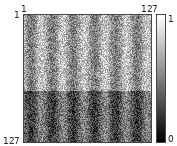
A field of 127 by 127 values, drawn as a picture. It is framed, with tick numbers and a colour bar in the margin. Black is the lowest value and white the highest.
Seam: horizontal, 60% of the way down, the top part higher. Average level on the scale: 50%. Stripes: upright, repeating 6 times.
